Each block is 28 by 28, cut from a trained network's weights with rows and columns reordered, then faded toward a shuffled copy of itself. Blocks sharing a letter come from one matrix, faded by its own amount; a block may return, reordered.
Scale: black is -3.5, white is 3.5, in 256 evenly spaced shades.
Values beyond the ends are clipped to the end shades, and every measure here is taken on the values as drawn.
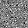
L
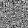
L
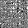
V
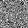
L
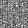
V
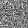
L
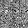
V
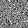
L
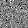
L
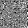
L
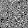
L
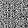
V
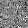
L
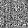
V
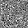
L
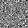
L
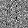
L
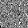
L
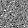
L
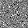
L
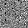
L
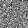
L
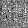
V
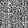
V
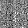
V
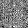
V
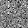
L
